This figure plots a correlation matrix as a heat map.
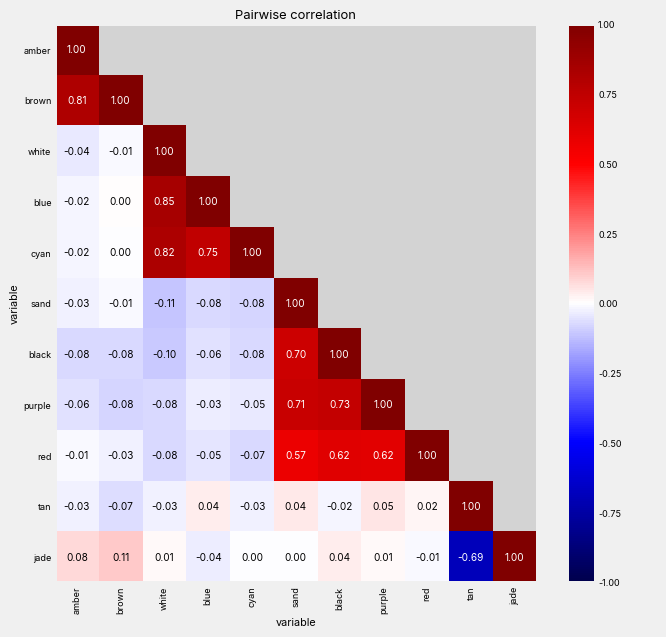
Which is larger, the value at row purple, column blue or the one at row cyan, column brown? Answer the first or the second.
the second
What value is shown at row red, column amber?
-0.01
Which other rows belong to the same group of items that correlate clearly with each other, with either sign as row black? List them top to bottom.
sand, purple, red
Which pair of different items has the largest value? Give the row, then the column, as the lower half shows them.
blue, white
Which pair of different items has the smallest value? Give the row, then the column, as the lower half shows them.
jade, tan
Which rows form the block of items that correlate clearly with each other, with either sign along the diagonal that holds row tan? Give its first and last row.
tan to jade
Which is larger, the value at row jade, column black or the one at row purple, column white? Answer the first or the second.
the first
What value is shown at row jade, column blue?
-0.04
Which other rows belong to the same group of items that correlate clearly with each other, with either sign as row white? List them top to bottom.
blue, cyan
